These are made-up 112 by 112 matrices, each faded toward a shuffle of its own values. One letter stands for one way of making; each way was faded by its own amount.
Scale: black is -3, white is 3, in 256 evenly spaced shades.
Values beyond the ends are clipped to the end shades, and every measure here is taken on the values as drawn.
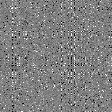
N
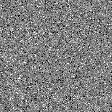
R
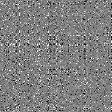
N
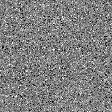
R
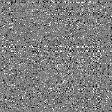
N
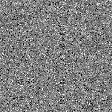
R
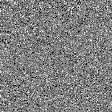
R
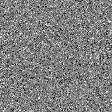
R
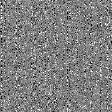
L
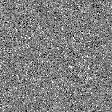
R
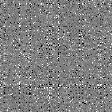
N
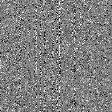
L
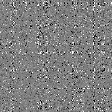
N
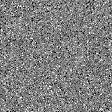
R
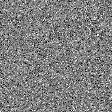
R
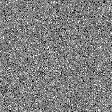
R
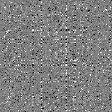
N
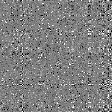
N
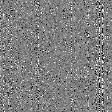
L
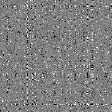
N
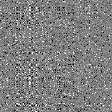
N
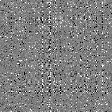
N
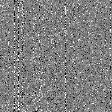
L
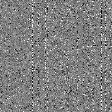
L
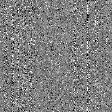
L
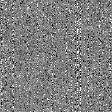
L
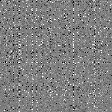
N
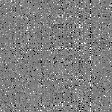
N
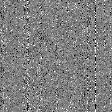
L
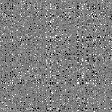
N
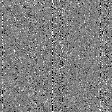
L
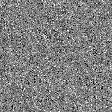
R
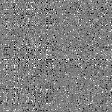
N
